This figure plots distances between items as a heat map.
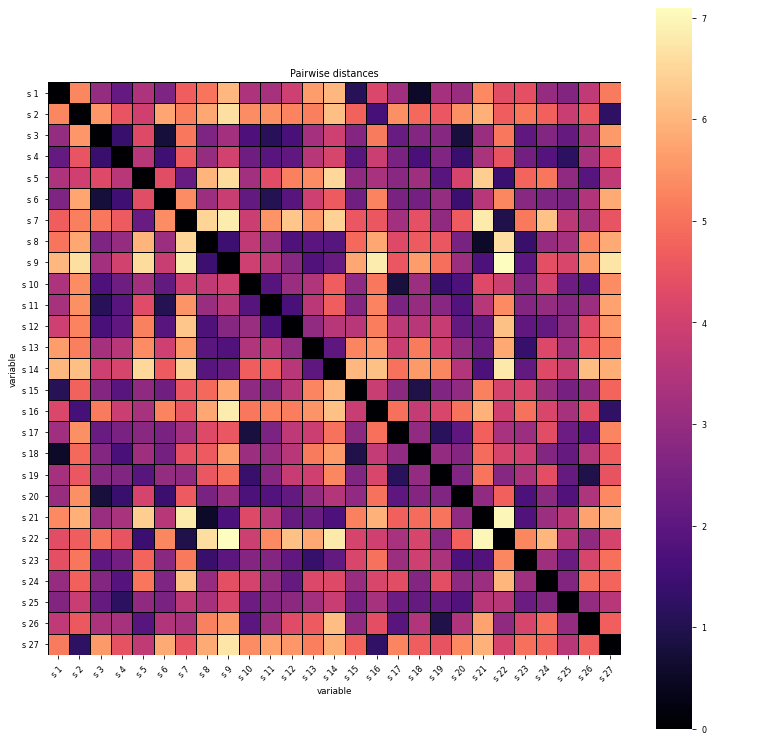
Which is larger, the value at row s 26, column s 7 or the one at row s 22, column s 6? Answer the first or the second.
the second
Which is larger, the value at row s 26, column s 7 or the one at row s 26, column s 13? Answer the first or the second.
the second
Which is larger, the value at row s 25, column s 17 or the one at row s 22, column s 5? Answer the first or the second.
the first
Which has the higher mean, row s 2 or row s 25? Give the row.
s 2
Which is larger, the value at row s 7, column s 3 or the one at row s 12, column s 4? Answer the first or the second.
the first
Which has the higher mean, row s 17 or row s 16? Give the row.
s 16
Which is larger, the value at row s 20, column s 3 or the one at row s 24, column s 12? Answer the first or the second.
the second
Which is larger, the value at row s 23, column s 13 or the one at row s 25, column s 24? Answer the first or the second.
the second
